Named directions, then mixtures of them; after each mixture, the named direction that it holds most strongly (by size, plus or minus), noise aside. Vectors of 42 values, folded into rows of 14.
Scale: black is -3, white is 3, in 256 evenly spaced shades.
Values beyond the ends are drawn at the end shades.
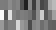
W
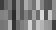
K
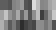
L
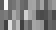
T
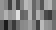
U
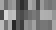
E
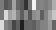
L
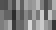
K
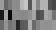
W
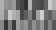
W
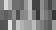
L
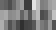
L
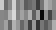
K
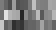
L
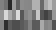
U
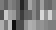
E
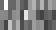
T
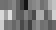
W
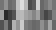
E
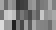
E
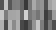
T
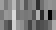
K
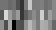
E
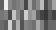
T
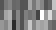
K
